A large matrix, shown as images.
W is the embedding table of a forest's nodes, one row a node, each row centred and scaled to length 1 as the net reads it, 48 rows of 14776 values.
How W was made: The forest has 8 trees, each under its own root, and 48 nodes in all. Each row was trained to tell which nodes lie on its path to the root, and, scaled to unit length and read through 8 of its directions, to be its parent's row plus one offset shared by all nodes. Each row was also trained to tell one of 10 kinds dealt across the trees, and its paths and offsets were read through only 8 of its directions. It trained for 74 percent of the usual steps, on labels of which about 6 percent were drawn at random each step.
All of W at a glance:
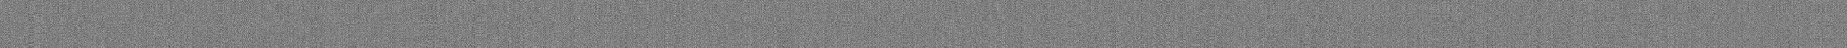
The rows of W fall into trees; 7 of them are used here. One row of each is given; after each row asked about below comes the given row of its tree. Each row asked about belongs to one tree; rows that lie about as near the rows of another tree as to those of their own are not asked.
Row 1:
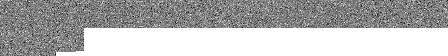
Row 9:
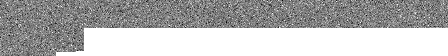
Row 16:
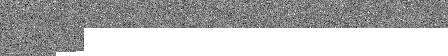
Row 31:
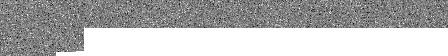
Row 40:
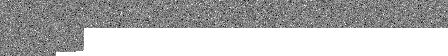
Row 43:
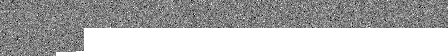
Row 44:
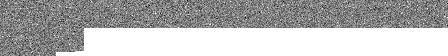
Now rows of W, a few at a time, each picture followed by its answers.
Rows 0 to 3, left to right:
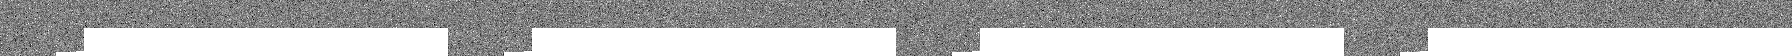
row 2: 44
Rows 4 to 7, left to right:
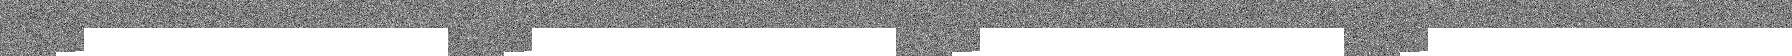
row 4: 16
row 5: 44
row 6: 16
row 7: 9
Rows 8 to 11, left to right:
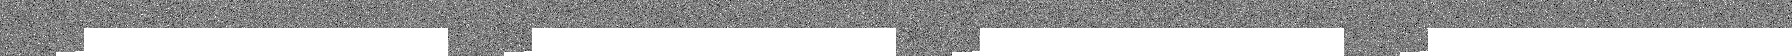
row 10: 40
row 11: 9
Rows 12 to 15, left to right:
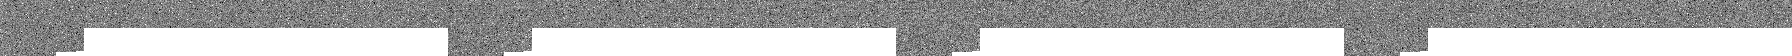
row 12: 40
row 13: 44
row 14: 43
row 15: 16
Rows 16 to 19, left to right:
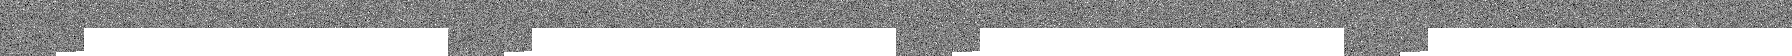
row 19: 43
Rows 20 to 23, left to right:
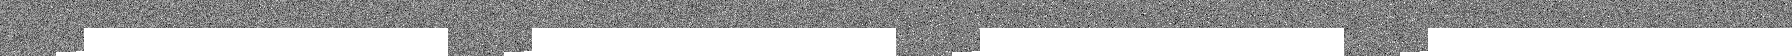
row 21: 31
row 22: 9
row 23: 9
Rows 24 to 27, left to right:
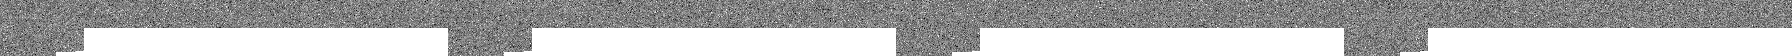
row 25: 44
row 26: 31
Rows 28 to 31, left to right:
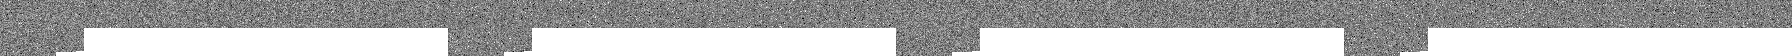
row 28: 43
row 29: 16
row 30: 43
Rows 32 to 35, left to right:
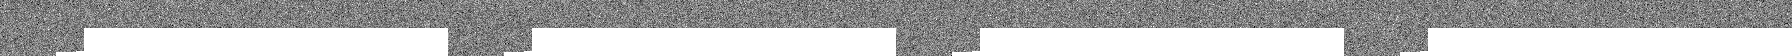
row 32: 43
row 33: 44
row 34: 43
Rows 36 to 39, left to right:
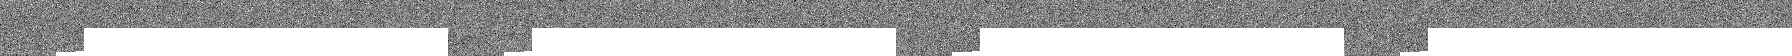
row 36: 16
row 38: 40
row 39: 9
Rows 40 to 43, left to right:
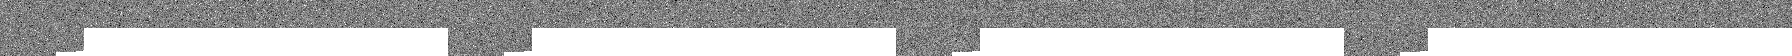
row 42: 43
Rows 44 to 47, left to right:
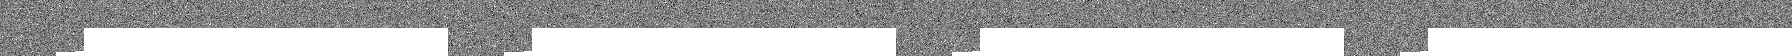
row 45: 31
